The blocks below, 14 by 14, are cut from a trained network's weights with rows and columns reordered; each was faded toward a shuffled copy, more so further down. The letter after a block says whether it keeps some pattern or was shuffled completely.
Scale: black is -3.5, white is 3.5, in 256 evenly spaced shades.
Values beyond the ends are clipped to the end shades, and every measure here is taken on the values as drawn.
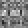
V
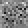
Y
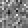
Y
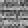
V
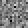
Y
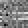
V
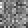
V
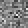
Y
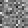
V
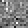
V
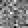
V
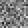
V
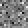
Y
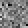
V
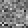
V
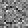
V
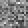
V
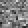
V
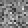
Y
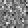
Y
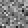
Y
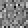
V
